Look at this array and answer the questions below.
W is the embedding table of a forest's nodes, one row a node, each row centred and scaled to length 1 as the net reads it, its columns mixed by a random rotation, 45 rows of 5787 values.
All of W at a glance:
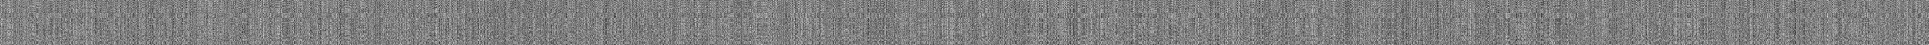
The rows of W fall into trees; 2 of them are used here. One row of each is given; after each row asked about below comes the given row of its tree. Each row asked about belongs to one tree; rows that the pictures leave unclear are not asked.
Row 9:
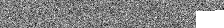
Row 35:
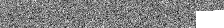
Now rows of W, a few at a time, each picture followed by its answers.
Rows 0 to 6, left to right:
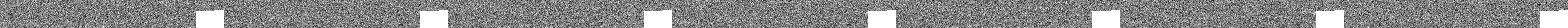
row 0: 35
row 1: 9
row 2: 35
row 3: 9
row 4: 35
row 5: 9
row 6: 9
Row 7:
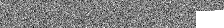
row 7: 35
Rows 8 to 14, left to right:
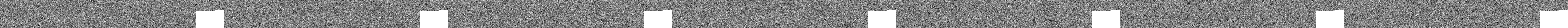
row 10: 9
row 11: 9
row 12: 9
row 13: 35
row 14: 35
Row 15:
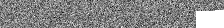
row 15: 35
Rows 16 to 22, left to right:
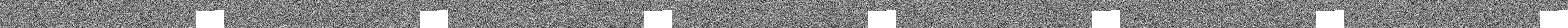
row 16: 35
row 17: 35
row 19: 9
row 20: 9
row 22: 35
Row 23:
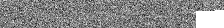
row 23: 9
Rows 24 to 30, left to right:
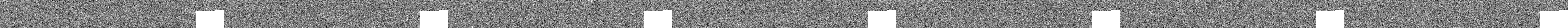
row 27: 9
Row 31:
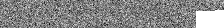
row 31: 9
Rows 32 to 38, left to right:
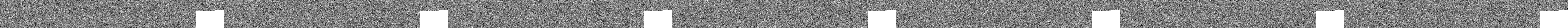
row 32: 9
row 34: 9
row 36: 35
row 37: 9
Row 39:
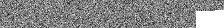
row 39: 35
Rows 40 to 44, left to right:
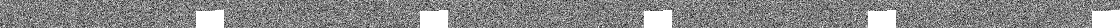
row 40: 35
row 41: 9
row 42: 9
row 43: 9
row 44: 35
